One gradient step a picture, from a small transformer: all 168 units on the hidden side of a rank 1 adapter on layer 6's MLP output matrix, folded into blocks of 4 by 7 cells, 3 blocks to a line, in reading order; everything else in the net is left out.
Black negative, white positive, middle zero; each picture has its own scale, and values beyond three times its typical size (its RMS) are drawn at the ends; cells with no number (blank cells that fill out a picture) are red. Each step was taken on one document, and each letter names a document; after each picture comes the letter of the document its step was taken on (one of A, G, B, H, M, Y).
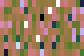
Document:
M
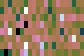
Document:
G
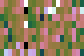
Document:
M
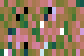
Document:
G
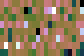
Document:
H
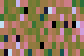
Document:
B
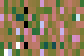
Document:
G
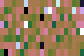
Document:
M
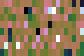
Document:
H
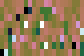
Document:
G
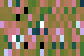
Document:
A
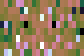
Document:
B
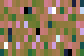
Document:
H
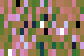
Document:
A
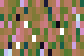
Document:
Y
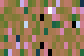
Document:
B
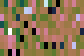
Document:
G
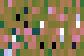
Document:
A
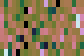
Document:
G
